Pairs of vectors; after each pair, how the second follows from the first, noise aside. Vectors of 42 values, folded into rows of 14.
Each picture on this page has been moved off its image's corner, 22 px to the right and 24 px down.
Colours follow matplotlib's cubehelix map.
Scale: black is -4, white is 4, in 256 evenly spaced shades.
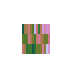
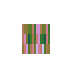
shuffled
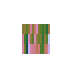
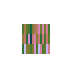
shuffled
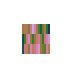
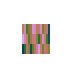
reversed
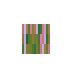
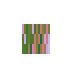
shuffled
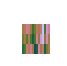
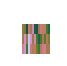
reversed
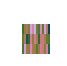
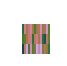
reversed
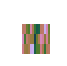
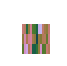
reversed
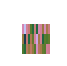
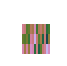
reversed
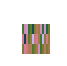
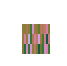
reversed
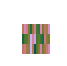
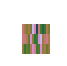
shuffled
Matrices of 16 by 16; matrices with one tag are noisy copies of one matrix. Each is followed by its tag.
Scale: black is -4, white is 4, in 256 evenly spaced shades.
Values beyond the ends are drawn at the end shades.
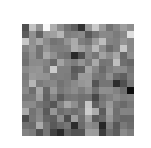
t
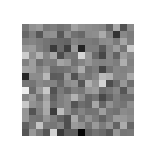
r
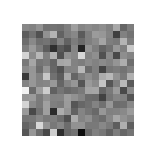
r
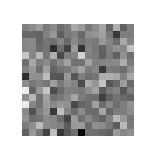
r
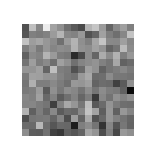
t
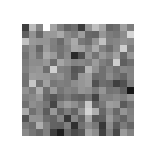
t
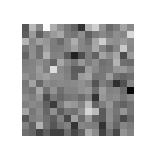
t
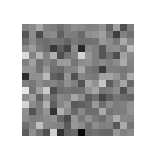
r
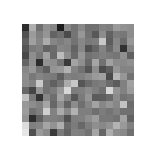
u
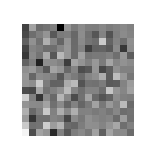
u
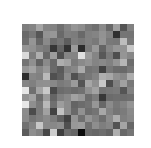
r
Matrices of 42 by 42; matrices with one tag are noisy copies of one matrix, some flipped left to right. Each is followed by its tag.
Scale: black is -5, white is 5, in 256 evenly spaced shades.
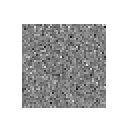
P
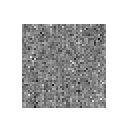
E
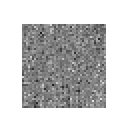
E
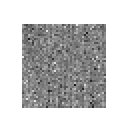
E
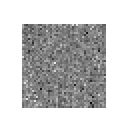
E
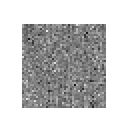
E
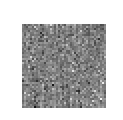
E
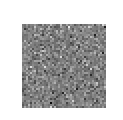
P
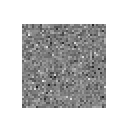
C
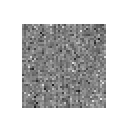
E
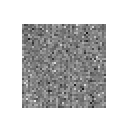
E
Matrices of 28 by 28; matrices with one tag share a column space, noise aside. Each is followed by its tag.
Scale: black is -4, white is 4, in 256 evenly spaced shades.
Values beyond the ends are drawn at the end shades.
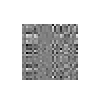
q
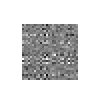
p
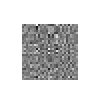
q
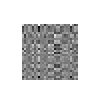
q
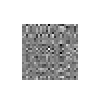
q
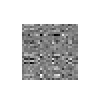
p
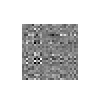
p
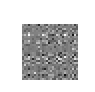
p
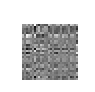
q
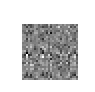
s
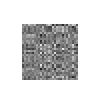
q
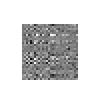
p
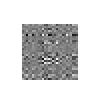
p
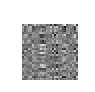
q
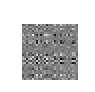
p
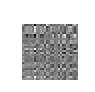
q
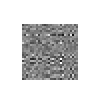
p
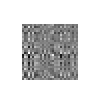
s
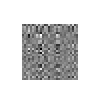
q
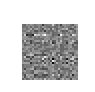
p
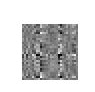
s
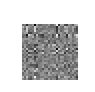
q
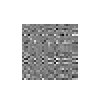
p
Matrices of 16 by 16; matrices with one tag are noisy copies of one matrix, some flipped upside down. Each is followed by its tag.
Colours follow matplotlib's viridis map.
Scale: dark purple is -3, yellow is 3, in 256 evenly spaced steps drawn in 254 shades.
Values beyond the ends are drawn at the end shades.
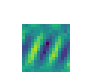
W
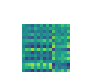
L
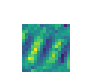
W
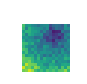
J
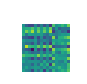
L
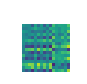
L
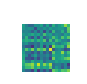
L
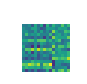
L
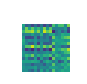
L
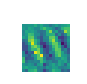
W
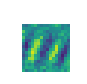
W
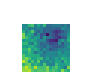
J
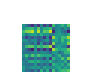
L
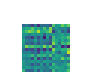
L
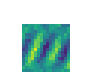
W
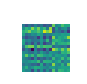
L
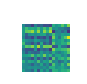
L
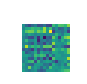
L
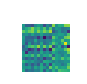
L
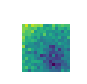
J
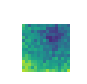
J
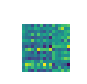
L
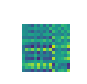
L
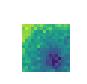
J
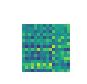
L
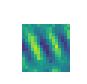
W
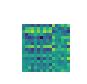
L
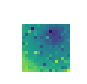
J
